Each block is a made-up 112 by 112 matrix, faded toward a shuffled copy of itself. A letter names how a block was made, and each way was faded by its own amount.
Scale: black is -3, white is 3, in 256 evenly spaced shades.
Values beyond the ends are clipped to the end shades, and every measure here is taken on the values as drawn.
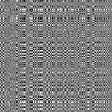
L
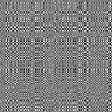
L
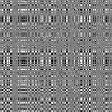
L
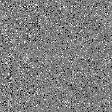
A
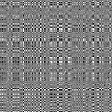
L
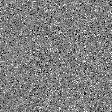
A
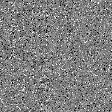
A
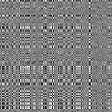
L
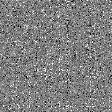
A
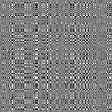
L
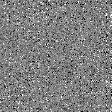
A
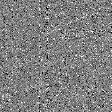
A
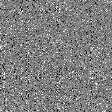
A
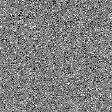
A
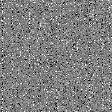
A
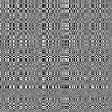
L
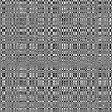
L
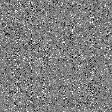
A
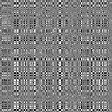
L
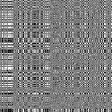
L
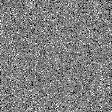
A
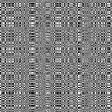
L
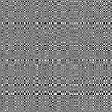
L
